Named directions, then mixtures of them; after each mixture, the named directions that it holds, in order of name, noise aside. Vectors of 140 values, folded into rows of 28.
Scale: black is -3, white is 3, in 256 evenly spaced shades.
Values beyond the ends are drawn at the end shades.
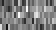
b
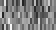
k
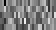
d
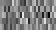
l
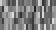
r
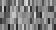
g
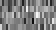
b, r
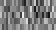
k, l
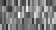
b, d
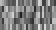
r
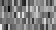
b, l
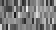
b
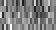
k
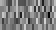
l, r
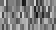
k, l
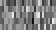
b, r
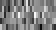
b, g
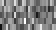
b, d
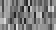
d, g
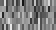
k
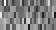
d, k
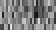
b, k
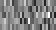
d, l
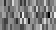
d, l
